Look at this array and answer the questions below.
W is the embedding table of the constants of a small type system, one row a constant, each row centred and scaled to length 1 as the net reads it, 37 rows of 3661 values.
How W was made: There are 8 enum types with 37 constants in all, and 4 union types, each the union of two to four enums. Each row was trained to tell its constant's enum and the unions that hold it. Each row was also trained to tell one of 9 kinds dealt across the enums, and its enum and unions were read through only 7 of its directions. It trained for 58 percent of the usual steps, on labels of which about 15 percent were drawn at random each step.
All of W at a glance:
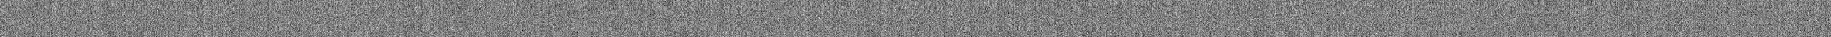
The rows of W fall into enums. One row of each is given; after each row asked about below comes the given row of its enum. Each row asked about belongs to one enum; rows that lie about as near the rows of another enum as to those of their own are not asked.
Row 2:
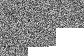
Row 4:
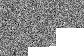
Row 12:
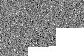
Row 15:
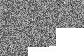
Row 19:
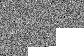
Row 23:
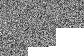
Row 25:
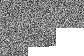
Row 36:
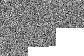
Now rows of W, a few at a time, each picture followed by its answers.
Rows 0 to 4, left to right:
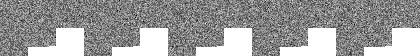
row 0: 23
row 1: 15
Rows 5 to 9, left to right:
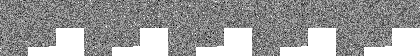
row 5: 19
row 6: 25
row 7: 25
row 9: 23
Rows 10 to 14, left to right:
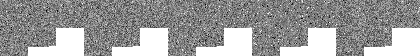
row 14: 15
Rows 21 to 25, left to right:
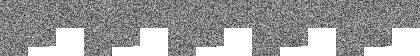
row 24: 15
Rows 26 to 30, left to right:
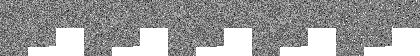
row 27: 19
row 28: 19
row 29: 19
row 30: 15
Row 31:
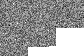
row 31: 25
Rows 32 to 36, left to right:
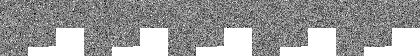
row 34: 23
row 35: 19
